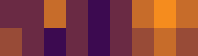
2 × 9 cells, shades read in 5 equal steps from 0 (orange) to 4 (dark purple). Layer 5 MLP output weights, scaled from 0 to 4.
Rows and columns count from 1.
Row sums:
19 24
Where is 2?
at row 2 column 1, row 2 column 7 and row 2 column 9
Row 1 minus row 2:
1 0 -3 0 0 0 -1 -1 -1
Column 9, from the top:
1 2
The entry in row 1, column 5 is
4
